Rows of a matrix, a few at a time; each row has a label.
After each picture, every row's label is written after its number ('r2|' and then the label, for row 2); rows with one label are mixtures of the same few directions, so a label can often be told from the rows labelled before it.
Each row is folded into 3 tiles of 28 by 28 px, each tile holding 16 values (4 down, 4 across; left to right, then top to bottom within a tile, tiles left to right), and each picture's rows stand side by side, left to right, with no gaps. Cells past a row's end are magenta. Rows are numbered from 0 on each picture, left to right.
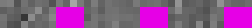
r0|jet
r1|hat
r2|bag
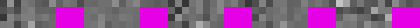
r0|hat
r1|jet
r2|hat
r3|hat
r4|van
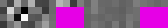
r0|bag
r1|bag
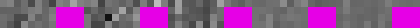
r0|jet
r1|jet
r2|bag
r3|jet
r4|bag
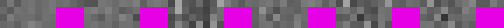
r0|hat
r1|van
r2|bag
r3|bag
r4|bag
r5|bag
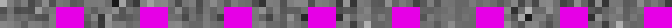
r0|van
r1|jet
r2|van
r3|van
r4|hat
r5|hat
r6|bag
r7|hat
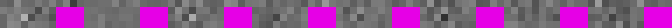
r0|jet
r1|jet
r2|bag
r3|jet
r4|bag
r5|bag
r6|van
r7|bag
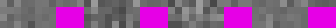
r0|hat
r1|bag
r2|van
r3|jet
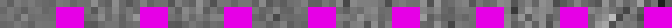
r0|bag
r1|van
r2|van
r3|bag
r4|bag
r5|hat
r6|bag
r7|jet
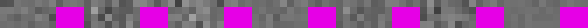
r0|van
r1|bag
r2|bag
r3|jet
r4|bag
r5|hat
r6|jet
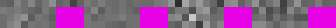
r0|jet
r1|hat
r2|bag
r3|van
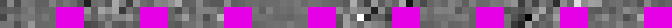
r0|hat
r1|van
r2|van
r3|hat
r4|jet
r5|van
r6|jet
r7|van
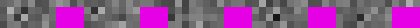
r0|bag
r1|hat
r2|hat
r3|bag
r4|jet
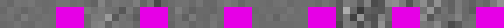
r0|bag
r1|jet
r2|bag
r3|jet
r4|bag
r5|hat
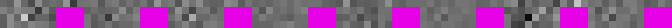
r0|jet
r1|jet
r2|bag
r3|hat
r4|bag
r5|bag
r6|jet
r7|bag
